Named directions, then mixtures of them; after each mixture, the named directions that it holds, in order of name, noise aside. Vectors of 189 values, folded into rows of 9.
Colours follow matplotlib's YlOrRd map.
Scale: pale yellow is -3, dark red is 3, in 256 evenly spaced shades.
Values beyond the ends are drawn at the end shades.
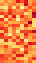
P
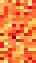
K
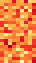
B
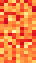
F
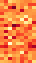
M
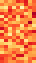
P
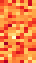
K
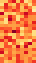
F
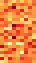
K, M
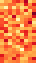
B, P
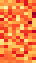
P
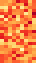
P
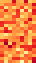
B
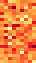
M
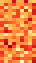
B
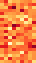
M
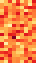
K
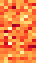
B, M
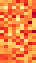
P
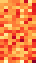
B, K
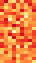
F, M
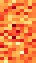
K, M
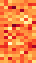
M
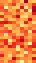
B, F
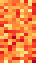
B, K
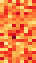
K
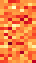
M
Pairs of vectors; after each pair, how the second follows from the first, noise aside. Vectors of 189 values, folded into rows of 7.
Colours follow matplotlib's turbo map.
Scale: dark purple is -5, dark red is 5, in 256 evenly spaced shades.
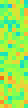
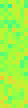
shrunk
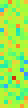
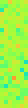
shrunk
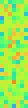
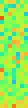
sign-scrambled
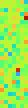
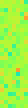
shrunk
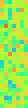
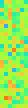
negated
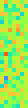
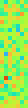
negated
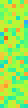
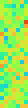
negated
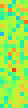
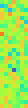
negated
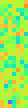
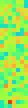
negated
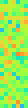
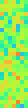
sign-scrambled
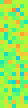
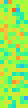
sign-scrambled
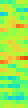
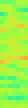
shrunk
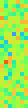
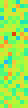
negated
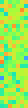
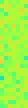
shrunk
